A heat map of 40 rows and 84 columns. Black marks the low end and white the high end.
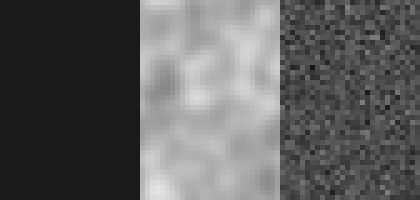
The table splits into one row of 3 panels. Panel 1,1: very low, flat. Panel 1,2: high, blotchy. Panel 1,3: low, fine-grained.
